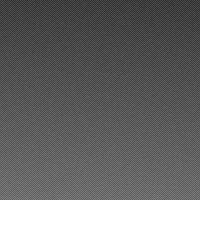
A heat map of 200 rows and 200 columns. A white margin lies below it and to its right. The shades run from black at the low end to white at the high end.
No row or column stands out. The halves do not mirror each other. A checkerboard runs through the table. The field climbs toward the bottom.
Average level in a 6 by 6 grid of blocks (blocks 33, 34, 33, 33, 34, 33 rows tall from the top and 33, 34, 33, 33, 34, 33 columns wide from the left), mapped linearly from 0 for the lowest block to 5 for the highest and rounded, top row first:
0 0 0 0 0 0 / 1 1 1 1 1 1 / 2 2 2 2 2 2 / 3 3 3 3 3 3 / 4 4 4 4 4 4 / 5 5 5 5 5 5
